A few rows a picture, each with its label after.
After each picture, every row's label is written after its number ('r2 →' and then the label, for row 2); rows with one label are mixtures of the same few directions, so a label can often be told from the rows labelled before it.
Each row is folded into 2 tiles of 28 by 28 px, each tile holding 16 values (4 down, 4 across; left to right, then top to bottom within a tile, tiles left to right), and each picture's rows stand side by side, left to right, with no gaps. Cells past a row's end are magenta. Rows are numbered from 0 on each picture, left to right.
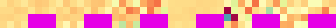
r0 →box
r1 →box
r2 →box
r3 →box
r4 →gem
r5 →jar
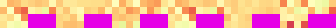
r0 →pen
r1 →pen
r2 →box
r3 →pen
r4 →gem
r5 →box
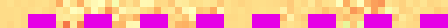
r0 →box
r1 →box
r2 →jar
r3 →pen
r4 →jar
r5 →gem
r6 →box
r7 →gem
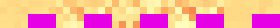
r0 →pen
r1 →pen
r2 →box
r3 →pen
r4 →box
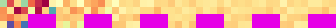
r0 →box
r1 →box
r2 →jar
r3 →box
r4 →jar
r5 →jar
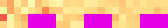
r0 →gem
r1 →jar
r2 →gem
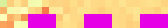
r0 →jar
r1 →gem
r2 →pen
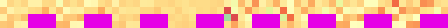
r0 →jar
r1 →jar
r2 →jar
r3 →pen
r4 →gem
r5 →gem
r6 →jar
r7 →jar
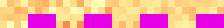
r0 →box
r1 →box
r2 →box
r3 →pen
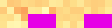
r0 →pen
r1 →box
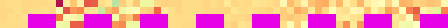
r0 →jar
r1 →jar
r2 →jar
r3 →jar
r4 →jar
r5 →box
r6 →box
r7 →pen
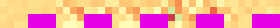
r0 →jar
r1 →pen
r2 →pen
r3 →gem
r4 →gem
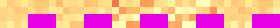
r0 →box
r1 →jar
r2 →jar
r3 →jar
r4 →box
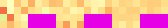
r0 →gem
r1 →box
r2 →box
